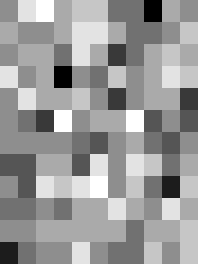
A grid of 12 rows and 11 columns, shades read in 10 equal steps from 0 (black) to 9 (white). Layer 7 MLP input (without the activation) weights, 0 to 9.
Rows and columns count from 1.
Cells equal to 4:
19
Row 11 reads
5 5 6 6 6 6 6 4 6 6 7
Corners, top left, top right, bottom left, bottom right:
5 5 1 7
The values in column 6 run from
3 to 9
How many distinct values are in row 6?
6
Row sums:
61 64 60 61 58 57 50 59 64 62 63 55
